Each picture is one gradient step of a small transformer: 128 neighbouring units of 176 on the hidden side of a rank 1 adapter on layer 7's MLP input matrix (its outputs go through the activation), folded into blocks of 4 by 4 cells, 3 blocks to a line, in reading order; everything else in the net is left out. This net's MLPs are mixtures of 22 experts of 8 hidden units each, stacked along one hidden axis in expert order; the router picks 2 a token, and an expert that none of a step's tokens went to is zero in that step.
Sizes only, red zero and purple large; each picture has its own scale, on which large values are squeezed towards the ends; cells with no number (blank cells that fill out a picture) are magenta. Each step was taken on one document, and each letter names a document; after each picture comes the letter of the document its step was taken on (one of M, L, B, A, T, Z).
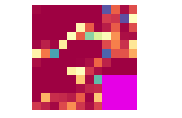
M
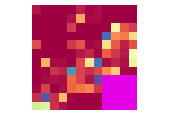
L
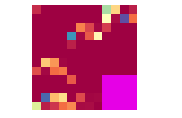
M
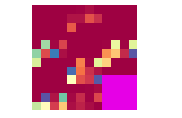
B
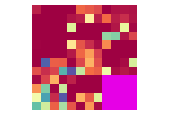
B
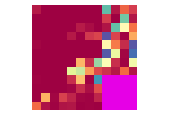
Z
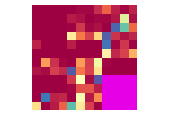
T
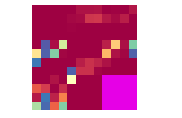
B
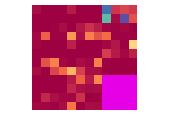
M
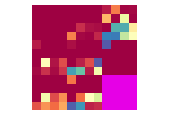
T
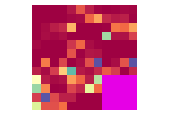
L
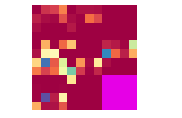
B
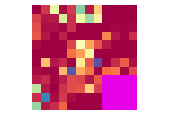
L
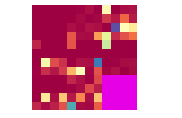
T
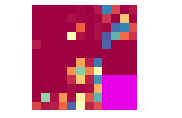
T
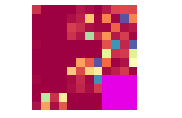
M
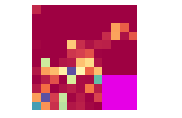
B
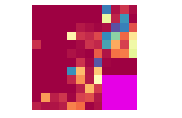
T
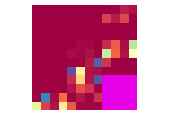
Z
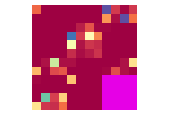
M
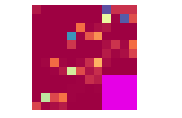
M
